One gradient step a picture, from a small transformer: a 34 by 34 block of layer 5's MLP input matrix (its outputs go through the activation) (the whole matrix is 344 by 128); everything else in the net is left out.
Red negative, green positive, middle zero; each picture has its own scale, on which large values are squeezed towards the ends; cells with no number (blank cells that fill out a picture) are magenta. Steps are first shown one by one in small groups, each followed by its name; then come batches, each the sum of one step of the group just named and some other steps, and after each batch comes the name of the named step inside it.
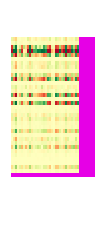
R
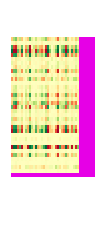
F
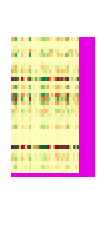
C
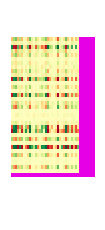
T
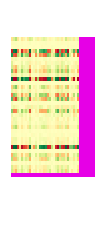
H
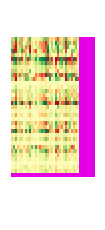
F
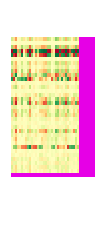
H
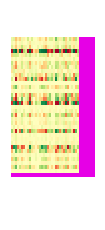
C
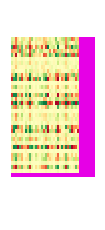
T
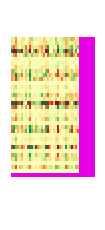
F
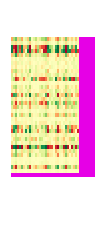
T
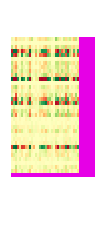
H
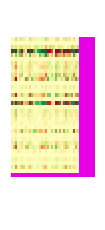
R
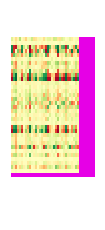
F
